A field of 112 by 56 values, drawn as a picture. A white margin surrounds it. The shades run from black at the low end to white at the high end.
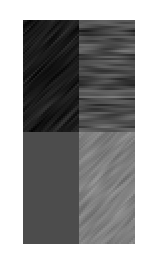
It is made of 2 by 2 panels. Panel 1,1: very low, slanting up to the right, faint in contrast. Panel 1,2: low, streaked across. Panel 2,1: low, flat. Panel 2,2: middling, slanting up to the right, faint in contrast.
